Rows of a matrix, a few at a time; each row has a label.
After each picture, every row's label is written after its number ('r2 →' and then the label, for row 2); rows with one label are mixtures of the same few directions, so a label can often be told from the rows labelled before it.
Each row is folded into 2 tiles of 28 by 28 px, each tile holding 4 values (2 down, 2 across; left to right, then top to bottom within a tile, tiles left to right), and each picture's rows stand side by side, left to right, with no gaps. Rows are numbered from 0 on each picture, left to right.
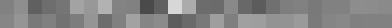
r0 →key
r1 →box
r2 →key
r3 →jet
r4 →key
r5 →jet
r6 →key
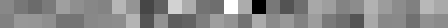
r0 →key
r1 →jet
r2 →jet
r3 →jet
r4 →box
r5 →jet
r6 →jet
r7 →key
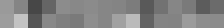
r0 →jet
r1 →jet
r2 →jet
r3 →key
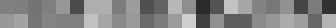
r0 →jet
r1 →key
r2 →key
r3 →jet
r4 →jet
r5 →box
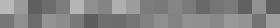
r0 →jet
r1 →key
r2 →jet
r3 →key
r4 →box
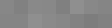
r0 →key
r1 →key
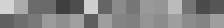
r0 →jet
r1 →box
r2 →key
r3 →box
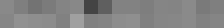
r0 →key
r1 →key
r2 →jet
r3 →key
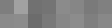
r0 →key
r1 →jet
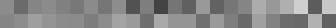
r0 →key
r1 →box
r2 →box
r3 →box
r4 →jet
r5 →box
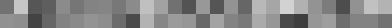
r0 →key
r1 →key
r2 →jet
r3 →box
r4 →key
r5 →jet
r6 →box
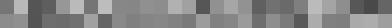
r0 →key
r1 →box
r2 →key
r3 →box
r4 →jet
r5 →jet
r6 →key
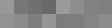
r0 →box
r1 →jet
